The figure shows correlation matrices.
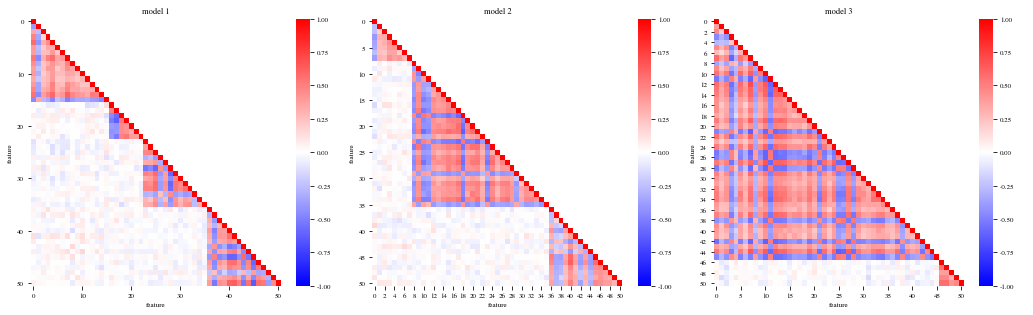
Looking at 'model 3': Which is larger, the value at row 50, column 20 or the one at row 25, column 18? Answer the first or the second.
the first
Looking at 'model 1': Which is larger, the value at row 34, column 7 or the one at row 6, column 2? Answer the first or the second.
the second
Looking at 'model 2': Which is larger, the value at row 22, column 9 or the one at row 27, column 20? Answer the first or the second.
the second
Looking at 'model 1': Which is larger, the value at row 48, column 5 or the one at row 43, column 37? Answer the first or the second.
the second
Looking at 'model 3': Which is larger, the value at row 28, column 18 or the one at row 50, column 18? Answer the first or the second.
the second
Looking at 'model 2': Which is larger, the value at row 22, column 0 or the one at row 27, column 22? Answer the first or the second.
the second
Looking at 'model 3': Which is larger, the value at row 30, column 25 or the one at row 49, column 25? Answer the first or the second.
the second
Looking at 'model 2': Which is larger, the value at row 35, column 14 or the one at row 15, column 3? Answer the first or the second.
the second
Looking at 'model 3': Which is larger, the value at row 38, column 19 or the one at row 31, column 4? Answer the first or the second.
the second
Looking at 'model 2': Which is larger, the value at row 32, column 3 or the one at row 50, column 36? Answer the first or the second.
the second
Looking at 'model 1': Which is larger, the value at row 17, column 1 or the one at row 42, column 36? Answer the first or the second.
the second
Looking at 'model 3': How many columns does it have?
51
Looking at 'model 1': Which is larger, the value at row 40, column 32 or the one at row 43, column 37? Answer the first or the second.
the second
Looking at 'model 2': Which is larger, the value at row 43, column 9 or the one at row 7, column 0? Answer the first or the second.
the first
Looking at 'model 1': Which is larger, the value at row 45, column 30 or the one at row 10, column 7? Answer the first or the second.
the second
